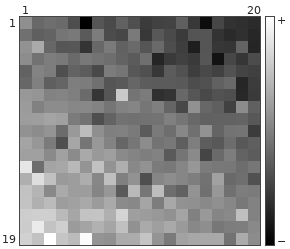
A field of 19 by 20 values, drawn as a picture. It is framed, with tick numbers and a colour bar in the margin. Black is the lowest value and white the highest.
Neither half mirrors the other. The top right is the ninth with the lowest average. There is an overall slope up to the bottom left. No regular stripes run through it. The values follow a bell shape.
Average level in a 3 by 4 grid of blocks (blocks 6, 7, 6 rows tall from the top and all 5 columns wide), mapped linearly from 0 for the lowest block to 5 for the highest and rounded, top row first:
2 1 0 0 | 3 3 2 1 | 5 4 3 3
